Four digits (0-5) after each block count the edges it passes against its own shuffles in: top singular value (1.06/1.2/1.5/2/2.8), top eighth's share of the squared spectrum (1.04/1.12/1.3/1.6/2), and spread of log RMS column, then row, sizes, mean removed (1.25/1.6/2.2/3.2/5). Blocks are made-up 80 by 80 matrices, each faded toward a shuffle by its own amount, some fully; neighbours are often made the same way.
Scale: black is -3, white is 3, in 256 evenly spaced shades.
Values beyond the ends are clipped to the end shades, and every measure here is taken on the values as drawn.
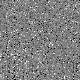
2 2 1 0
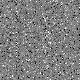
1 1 1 0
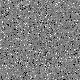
2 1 0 0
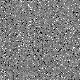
2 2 1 0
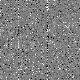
3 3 2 0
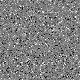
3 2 0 1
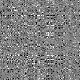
4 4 2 3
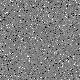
0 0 0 0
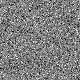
0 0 0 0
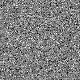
0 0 0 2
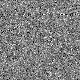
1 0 0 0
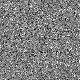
0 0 0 1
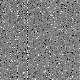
3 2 2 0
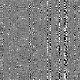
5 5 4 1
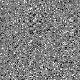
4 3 1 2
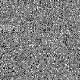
3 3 1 1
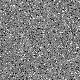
2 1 0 0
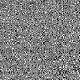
4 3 2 2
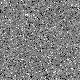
0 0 0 0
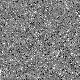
0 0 0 0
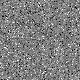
0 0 1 0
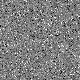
0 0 0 0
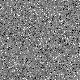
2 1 0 0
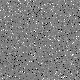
0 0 0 0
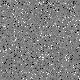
2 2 0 1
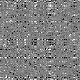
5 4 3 3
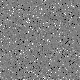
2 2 0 1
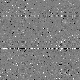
4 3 0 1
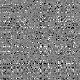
4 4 2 3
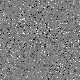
2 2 0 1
